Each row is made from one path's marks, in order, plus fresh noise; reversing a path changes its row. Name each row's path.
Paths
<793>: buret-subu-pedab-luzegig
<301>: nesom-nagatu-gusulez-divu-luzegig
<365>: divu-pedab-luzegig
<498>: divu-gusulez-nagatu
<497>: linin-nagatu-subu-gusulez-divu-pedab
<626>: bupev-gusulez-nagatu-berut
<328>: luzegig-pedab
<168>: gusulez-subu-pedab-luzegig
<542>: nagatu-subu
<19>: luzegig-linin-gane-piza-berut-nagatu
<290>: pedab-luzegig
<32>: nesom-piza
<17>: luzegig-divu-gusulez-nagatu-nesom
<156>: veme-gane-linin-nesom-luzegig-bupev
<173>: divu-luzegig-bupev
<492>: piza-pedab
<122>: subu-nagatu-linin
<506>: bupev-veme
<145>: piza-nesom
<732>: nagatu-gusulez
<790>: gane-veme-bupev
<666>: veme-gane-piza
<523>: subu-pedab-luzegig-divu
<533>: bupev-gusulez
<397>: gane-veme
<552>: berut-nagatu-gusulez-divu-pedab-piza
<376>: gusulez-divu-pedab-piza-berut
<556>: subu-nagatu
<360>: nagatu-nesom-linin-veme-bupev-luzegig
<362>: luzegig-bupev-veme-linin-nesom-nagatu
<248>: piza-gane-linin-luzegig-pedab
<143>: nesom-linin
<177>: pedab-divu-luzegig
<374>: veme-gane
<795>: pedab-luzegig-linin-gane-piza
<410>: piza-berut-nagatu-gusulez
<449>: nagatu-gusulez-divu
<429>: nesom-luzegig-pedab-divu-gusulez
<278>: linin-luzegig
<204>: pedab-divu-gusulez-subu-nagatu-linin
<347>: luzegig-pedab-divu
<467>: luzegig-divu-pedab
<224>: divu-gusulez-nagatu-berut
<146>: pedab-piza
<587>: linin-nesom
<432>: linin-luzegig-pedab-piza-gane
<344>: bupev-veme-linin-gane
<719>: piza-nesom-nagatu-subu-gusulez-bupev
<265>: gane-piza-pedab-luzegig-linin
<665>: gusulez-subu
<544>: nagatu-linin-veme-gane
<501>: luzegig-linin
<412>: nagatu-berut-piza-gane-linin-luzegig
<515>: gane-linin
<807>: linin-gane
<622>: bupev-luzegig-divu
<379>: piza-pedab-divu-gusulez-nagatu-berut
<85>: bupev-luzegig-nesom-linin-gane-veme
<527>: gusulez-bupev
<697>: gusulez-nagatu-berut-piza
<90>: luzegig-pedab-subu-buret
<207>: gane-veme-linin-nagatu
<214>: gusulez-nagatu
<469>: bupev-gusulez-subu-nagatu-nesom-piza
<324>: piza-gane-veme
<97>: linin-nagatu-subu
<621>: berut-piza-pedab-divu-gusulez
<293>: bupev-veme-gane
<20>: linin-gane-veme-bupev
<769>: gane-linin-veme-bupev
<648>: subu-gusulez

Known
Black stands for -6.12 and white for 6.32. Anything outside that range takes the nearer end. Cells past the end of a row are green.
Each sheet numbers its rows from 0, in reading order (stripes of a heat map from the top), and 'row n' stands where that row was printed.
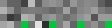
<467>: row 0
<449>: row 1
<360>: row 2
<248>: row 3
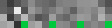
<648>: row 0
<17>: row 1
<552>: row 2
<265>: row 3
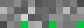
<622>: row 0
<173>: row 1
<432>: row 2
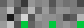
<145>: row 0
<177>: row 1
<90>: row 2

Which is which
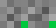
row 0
<412>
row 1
<621>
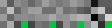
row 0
<544>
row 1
<344>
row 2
<626>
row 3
<556>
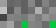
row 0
<365>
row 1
<497>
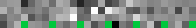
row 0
<290>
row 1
<429>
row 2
<515>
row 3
<587>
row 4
<506>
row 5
<697>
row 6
<376>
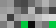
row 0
<324>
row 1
<533>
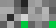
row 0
<492>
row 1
<790>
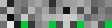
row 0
<542>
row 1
<146>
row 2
<527>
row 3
<224>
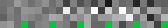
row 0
<301>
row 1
<85>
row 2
<97>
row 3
<278>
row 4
<807>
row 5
<122>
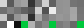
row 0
<732>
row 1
<143>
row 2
<207>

